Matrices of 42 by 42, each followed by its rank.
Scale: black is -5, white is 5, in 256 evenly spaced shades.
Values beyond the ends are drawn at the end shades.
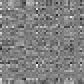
five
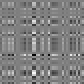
one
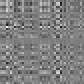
two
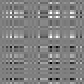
one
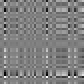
one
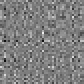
five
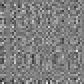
five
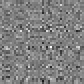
five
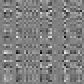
two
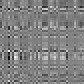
two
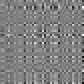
two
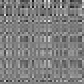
two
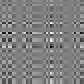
one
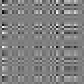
one
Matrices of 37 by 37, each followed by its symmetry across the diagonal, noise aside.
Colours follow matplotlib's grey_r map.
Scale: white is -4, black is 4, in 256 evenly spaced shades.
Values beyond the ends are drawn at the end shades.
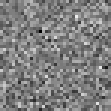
neither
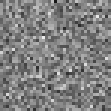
neither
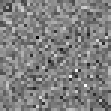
symmetric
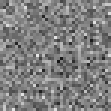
symmetric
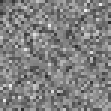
symmetric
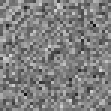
symmetric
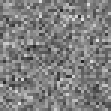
neither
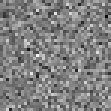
neither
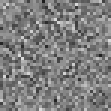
symmetric
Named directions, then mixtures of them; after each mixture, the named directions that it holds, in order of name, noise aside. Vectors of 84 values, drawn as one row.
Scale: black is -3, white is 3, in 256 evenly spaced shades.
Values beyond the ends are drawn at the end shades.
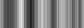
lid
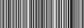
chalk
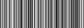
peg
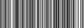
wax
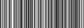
peg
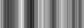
lid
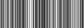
lid, peg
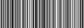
peg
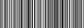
chalk, peg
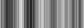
lid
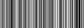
wax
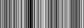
lid, peg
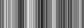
chalk, lid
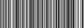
chalk, wax
